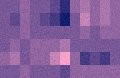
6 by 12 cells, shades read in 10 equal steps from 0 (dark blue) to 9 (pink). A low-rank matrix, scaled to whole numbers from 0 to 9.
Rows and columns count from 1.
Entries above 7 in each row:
0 0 0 0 1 0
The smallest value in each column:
4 3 4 4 3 2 0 4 2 3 2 4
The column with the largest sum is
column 9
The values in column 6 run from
2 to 7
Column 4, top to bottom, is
4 4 4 5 5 4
